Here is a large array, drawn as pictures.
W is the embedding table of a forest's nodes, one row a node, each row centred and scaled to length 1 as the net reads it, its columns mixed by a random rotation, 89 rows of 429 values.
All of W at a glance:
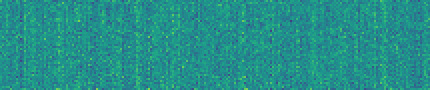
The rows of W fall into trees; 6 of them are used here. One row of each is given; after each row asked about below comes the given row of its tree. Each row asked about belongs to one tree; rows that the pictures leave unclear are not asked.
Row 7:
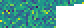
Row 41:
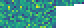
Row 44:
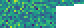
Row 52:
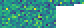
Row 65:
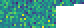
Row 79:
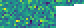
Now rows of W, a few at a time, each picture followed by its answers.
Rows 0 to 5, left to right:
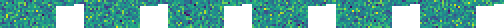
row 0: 65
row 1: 65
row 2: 7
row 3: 52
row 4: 41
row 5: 44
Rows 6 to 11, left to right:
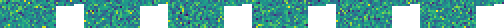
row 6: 41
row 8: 7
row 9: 41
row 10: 7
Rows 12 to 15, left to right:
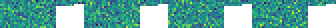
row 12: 41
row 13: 65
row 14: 44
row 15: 41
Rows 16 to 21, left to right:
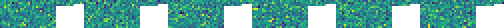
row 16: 41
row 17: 65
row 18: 52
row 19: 79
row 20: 41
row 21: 41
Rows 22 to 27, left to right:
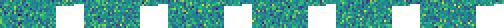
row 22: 7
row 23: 44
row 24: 44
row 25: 7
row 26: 65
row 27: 44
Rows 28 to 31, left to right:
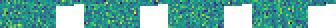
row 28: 44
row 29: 52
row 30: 52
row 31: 52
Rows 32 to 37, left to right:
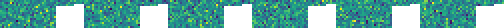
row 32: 41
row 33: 41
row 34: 65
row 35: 7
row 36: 79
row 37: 79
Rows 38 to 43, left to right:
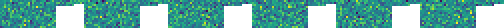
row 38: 41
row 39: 52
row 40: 52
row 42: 79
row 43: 52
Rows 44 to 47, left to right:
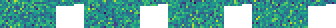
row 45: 79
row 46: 65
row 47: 65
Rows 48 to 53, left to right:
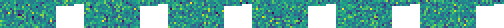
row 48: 7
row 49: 79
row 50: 52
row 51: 79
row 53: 44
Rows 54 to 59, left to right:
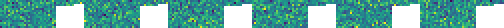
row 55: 7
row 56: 65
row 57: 52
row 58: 44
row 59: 65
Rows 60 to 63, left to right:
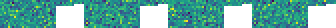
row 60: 41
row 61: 52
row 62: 79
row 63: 52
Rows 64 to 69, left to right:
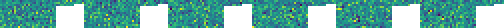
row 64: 7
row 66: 52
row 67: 52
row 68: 79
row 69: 7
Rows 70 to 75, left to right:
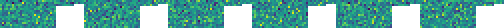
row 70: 52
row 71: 7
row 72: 79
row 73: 41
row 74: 52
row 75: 52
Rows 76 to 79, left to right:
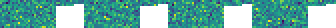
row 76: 41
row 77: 41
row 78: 65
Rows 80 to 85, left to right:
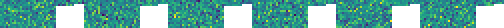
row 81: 7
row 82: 65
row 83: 65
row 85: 41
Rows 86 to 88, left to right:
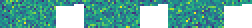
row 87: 41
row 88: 79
